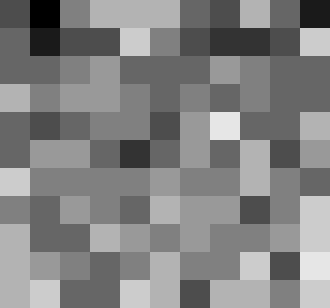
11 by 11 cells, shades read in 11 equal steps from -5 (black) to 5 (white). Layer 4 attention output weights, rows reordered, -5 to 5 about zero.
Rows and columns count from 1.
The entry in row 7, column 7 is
0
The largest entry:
4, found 2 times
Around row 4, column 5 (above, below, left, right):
-1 0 1 -1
